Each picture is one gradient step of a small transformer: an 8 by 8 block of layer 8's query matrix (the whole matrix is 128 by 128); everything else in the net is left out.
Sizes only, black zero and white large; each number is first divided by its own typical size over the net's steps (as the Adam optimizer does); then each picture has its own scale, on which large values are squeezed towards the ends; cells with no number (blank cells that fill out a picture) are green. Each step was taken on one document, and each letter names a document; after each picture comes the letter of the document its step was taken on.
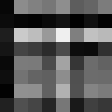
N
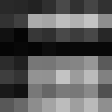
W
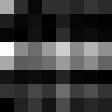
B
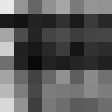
N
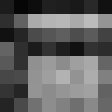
W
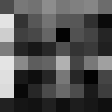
N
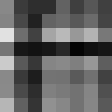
B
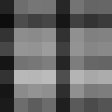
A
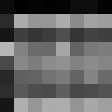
N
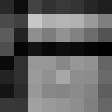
W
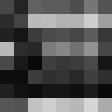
W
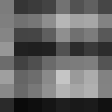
B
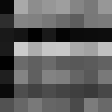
N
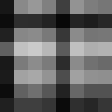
A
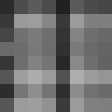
A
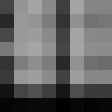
A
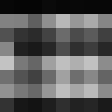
B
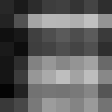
W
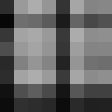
A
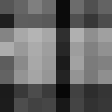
A
